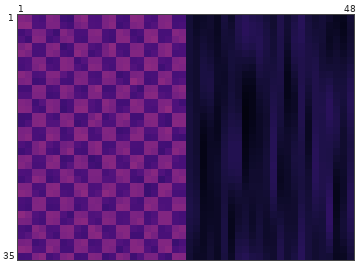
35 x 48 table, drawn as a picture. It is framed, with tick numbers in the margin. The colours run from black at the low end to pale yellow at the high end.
It is made of 1 by 2 panels. Panel 1,1: low, checkered. Panel 1,2: very low, streaked downward, faint in contrast.
